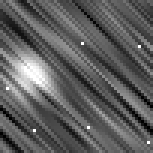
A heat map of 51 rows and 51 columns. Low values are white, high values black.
Odd rows or columns: none. Lone odd cells: 6, each lower than its neighbours. Dips: one, in the middle left. Ninth with the lowest average: middle left. Grain: diagonal, down to the right. Histogram: skewed, a long tail of low values.
